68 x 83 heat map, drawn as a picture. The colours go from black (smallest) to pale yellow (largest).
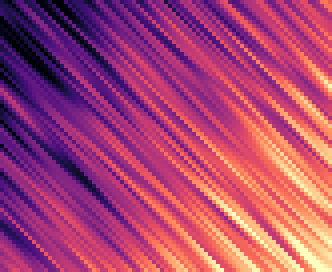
Grain: diagonal, down to the right. Ninth with the lowest average: top left. Odd rows or columns: none. Slope: up to the bottom right.
